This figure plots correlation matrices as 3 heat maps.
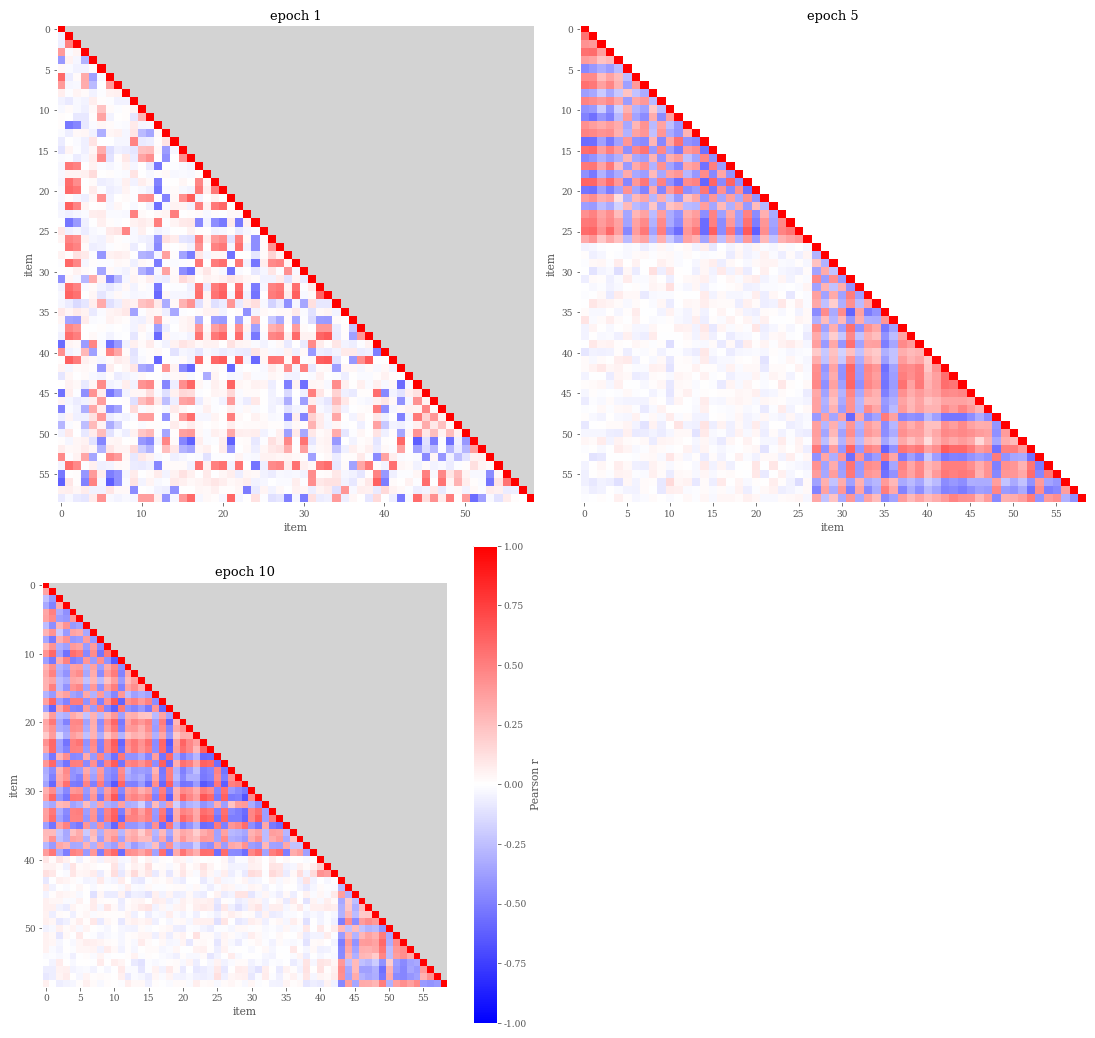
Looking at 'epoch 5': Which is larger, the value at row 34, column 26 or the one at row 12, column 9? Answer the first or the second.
the second
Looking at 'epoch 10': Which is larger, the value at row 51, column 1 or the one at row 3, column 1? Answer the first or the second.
the first
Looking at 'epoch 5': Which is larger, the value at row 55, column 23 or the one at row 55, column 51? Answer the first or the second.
the second
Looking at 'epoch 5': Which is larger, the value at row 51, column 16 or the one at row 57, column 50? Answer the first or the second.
the first
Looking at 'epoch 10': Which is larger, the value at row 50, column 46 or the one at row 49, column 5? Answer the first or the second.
the second
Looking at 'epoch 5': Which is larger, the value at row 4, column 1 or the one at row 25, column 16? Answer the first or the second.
the first
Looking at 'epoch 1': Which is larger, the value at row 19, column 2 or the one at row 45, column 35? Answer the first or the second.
the first
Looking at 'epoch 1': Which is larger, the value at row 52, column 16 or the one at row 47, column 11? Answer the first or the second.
the second
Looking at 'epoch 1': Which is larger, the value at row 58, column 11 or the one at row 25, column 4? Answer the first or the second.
the first
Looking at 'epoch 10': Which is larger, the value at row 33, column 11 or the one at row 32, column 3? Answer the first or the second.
the second
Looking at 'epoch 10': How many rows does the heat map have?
59
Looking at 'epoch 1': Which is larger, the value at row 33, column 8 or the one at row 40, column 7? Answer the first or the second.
the second
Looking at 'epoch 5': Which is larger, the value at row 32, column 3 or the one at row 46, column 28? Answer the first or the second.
the first
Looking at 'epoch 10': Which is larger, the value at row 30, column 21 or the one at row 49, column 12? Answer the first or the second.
the first
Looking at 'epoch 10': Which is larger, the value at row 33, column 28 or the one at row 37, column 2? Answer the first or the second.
the second
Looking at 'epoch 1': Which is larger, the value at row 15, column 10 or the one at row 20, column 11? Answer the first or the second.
the first
